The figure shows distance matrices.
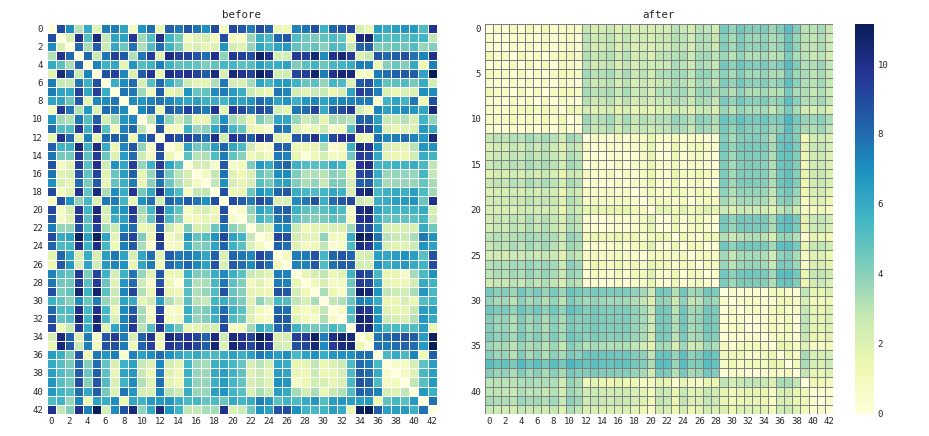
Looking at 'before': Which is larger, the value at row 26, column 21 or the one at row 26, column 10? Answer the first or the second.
the first
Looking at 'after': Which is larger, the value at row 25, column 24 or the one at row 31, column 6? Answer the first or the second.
the second
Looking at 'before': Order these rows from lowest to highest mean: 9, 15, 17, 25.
17, 15, 25, 9
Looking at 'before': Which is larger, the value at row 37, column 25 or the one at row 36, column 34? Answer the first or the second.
the second
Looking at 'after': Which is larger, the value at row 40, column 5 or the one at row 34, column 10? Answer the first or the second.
the second
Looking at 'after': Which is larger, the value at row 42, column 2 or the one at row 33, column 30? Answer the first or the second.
the first
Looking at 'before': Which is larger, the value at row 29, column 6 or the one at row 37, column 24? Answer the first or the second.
the first
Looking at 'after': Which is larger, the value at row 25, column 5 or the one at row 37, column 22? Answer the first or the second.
the second
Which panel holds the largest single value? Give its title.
before
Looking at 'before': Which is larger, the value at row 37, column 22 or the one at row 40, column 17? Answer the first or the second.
the second
